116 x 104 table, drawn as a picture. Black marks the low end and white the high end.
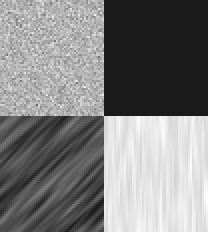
It is made of 2 by 2 panels. Panel 1,1: high, fine-grained. Panel 1,2: very low, flat. Panel 2,1: low, slanting up to the right. Panel 2,2: very high, streaked downward, faint in contrast.
